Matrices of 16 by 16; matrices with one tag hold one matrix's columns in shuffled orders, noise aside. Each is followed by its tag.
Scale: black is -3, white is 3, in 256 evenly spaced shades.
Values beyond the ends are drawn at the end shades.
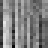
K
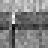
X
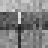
X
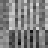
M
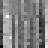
K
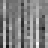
K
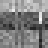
X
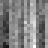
K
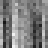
K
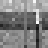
X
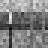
X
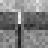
X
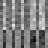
M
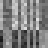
M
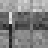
X
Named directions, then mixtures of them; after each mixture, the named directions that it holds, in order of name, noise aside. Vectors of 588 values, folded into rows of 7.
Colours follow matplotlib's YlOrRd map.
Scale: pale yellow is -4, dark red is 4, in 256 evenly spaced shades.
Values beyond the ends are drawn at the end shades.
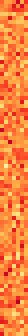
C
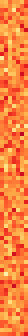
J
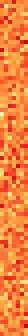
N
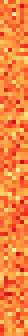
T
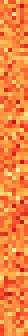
T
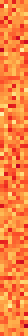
N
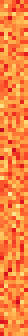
C, N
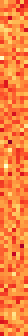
C, J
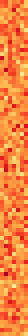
J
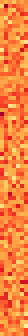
N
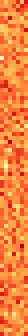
C, J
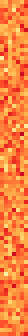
J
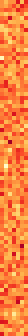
C, J
